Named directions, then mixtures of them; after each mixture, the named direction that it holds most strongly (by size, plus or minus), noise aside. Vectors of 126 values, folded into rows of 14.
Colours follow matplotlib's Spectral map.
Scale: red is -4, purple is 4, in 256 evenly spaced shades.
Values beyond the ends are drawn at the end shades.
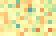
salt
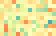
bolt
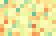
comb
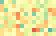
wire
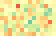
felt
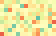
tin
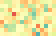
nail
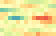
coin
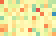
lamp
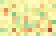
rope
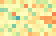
coin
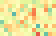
nail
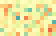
rope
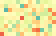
tin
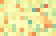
felt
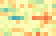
coin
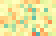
nail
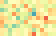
nail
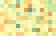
salt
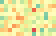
wire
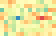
bolt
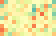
lamp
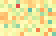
salt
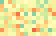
wire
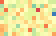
lamp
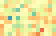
comb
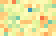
bolt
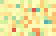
felt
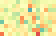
nail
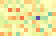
tin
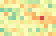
coin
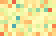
bolt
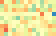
lamp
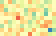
wire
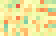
bolt
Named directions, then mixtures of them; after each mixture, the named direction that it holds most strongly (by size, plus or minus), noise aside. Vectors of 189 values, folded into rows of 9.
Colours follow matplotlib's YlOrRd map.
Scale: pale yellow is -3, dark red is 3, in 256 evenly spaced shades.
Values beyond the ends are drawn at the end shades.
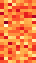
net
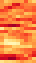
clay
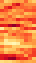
clay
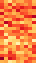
net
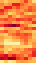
clay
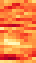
clay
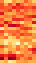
clay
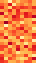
net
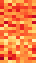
net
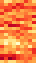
clay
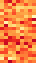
net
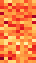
net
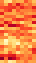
clay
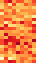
net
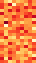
net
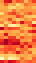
clay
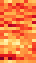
clay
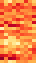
clay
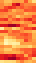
clay
